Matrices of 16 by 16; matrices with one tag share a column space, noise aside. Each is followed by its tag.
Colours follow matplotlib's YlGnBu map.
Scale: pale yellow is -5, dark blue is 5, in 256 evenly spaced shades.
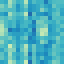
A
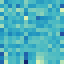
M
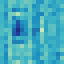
A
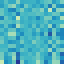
M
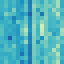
A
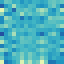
M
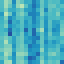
A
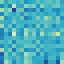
M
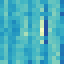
A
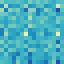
M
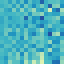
M
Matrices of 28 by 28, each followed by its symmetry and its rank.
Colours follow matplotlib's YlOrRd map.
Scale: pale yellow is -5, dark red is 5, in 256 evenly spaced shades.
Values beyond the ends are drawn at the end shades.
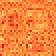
neither, rank five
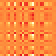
neither, rank one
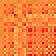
symmetric, rank three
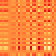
neither, rank one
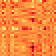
neither, rank three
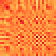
symmetric, rank three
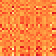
neither, rank three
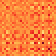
symmetric, rank three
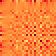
symmetric, rank three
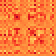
symmetric, rank three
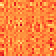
neither, rank five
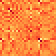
symmetric, rank three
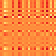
neither, rank one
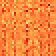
neither, rank five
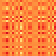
neither, rank one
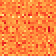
neither, rank five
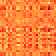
neither, rank three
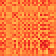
symmetric, rank three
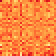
neither, rank three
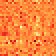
neither, rank five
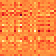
neither, rank three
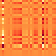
neither, rank one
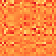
neither, rank three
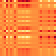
neither, rank one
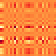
neither, rank one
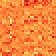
neither, rank five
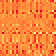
neither, rank three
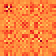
symmetric, rank three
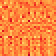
neither, rank five
